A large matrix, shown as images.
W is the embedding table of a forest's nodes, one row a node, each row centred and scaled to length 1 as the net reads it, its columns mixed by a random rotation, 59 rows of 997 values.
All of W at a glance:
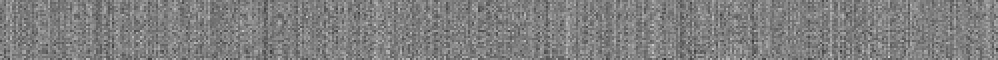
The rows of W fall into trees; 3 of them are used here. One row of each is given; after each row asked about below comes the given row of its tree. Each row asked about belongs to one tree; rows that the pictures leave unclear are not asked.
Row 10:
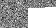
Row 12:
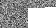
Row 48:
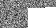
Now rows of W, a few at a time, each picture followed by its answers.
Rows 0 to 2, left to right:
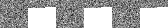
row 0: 12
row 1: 48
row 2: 48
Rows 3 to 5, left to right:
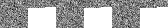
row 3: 10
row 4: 10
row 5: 12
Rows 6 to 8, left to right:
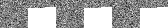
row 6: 10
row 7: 48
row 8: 10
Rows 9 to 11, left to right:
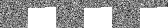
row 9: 10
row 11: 48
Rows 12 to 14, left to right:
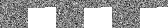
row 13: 10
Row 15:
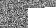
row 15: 12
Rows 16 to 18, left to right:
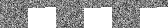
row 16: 12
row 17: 12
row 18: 10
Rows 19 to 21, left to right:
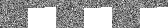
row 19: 12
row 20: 10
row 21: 48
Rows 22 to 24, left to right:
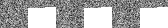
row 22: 10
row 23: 48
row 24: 48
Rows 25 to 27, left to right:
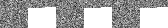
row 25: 48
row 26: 12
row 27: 10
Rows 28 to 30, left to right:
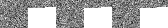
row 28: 12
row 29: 48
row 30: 10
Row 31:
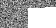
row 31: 10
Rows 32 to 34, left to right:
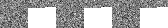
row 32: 12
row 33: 12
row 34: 12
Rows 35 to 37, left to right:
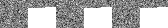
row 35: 48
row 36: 10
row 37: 48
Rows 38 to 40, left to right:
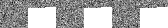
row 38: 10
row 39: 48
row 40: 12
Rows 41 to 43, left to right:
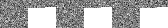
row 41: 12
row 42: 10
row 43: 10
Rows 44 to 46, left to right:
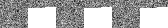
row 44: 48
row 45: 48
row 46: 10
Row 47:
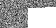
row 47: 48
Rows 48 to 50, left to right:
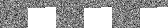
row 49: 12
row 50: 48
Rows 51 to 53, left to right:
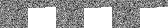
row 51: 48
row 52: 48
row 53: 48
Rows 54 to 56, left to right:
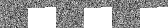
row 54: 12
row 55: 10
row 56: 48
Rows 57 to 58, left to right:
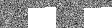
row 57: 48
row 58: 10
